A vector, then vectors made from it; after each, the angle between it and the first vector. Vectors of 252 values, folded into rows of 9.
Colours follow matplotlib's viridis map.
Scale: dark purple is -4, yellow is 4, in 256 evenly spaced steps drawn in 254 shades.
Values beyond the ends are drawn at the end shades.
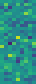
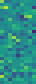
orthogonal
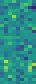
orthogonal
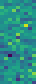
partly opposed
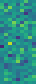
nearly opposite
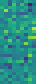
partly opposed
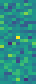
nearly parallel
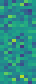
partly opposed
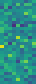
nearly parallel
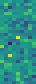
nearly parallel
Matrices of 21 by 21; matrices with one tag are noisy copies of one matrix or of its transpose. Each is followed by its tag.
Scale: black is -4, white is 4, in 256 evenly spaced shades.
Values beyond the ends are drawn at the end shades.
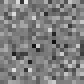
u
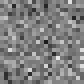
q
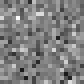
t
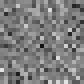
q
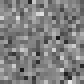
t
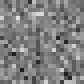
t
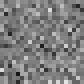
q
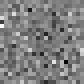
u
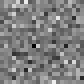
u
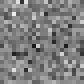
u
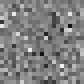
u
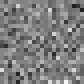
q
